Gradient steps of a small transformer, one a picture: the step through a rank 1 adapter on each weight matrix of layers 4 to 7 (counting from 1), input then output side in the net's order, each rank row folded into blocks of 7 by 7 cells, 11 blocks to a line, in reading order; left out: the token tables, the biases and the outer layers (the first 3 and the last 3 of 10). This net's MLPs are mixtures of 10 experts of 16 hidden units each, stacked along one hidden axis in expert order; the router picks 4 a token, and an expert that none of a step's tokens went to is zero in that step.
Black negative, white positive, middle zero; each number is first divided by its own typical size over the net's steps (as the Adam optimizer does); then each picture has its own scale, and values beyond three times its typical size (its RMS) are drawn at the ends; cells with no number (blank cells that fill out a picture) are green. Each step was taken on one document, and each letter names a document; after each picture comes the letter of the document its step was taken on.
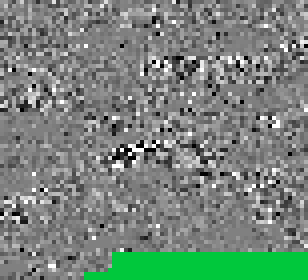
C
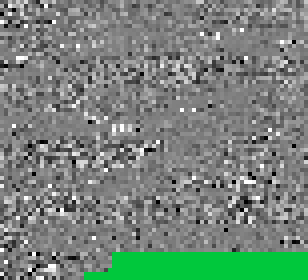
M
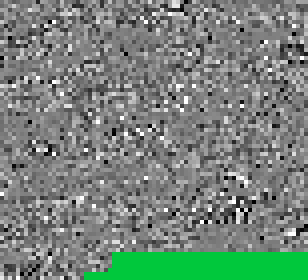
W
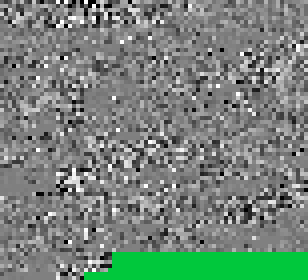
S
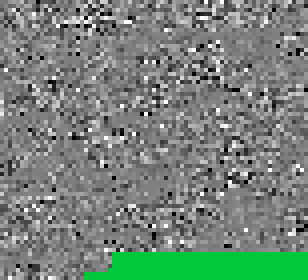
W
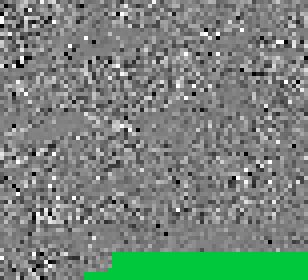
M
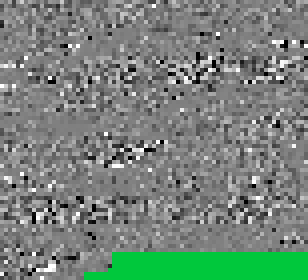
M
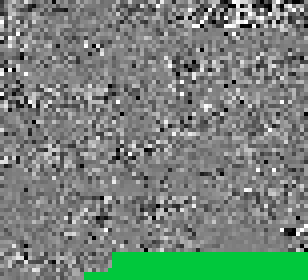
C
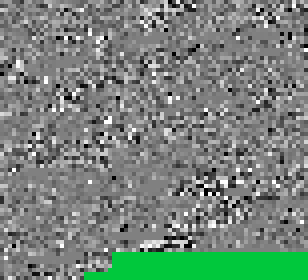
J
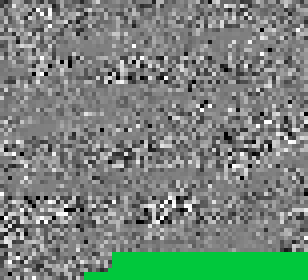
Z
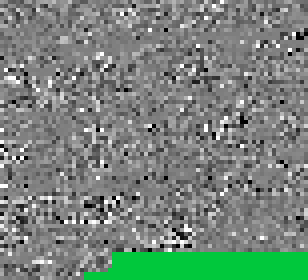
W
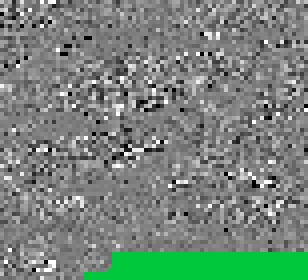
M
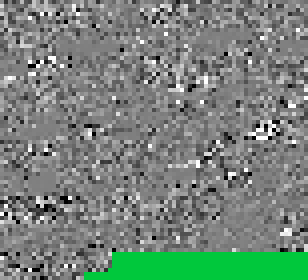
Z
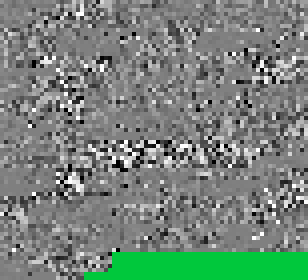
S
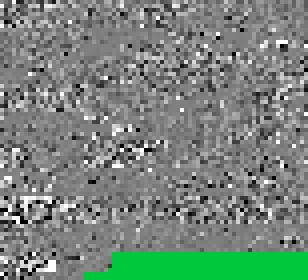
M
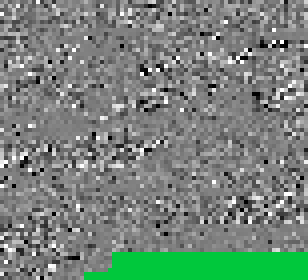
M
